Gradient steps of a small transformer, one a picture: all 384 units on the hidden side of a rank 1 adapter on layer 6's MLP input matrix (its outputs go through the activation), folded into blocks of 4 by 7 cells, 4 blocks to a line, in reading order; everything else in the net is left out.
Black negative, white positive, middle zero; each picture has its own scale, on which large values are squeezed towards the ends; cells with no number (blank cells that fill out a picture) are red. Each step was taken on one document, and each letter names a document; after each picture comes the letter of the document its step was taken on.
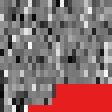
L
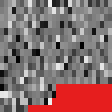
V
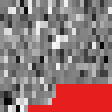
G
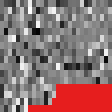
V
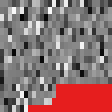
G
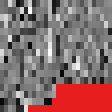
L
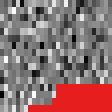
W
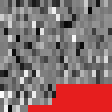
V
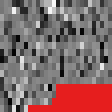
G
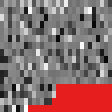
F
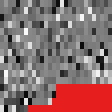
L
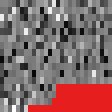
G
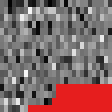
V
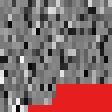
G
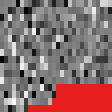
F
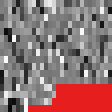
F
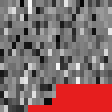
W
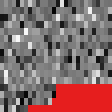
L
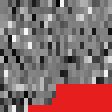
L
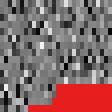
V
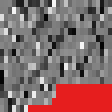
G
